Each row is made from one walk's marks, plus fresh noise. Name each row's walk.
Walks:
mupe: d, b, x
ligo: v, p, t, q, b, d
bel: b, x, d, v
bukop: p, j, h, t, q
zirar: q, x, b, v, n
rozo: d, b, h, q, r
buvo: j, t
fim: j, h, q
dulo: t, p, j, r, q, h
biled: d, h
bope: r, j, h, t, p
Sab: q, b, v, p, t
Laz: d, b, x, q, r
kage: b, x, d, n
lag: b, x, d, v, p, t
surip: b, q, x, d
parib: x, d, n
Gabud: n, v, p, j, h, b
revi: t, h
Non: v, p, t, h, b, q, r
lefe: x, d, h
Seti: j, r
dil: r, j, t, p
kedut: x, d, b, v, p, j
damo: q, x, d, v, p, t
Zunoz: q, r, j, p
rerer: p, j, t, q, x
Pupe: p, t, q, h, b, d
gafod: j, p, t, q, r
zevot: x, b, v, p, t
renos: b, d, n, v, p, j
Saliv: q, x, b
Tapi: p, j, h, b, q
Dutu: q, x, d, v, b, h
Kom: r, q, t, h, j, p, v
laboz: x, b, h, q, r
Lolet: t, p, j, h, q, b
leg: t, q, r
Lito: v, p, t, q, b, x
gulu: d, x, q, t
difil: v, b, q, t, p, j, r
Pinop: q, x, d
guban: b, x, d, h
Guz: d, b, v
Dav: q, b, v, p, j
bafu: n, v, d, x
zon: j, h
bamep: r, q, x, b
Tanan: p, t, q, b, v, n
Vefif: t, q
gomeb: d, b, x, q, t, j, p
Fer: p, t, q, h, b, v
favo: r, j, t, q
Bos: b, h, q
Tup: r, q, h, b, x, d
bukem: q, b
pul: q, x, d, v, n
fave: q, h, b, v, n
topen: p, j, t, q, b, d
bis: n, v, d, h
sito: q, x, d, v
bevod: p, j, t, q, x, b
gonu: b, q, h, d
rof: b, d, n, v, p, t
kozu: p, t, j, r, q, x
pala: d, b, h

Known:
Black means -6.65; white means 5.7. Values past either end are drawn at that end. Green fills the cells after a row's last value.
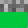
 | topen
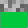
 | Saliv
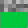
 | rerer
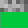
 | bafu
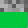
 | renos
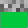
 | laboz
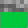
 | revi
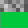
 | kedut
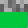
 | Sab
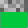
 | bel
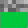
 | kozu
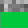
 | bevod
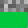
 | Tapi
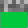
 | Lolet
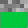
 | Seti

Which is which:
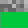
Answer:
leg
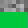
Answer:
Gabud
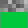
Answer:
Zunoz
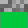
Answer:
Tanan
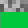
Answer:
surip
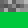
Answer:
gafod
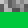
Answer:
ligo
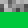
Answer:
Lito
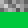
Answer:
Guz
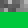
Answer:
bope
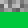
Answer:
Pinop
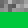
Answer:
zon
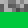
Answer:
Fer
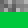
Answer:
buvo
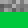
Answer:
Vefif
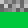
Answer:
rozo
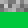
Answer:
bukem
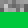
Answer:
Dav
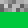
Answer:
bamep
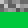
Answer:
pala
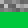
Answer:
biled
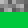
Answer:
rof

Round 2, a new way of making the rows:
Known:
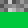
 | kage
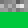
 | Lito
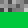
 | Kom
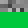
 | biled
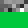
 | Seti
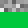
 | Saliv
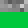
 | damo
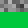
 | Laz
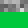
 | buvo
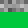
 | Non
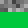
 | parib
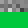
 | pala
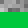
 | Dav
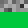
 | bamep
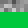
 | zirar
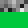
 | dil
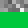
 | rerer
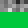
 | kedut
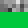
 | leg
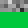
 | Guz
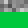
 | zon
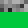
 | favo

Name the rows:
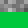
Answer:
gomeb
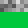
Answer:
revi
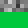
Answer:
renos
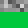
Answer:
fave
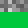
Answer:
mupe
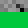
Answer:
rozo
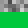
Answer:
bukop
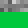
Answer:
dulo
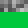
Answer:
bope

